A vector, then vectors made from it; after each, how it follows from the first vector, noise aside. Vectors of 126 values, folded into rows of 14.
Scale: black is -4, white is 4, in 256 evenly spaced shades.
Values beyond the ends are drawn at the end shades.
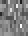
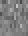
shrunk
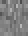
shrunk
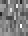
copied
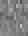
shrunk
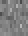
shrunk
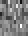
copied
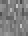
shrunk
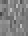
shrunk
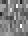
copied
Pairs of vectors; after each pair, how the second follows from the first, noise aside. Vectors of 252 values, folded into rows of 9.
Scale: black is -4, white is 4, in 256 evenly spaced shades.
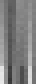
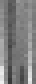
copied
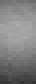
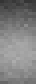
reversed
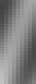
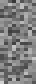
shuffled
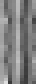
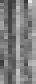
reversed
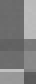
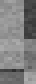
negated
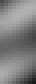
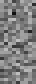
shuffled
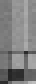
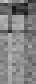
reversed
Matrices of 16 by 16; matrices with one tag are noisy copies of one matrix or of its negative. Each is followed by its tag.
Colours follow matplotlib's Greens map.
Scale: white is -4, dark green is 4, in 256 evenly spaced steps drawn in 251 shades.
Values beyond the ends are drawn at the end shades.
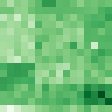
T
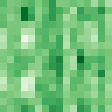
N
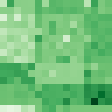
T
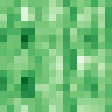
N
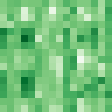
N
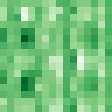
N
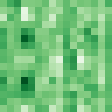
N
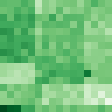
T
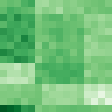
T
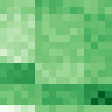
T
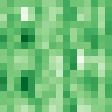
N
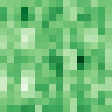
N
